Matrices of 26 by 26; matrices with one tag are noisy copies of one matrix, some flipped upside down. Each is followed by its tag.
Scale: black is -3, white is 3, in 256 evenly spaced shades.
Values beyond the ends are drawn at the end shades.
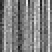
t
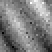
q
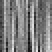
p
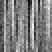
p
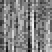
p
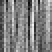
p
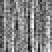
p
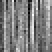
p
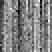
t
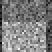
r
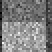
r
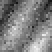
q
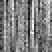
p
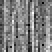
p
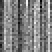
t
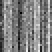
t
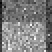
r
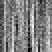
p
